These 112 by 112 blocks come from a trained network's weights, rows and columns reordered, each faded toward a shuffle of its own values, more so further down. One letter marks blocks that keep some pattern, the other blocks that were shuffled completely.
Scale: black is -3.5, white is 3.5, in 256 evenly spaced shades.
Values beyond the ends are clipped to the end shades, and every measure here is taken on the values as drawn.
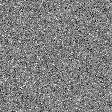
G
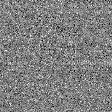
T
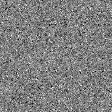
T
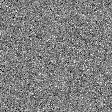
G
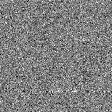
T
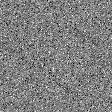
G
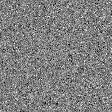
T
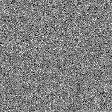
T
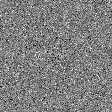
G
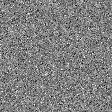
G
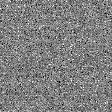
T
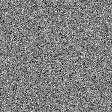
G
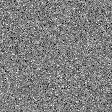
G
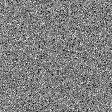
G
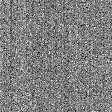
T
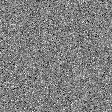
G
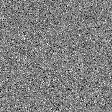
G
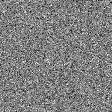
G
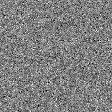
T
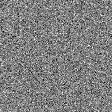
T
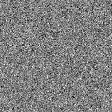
T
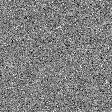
G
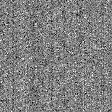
T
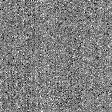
T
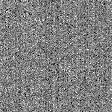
T
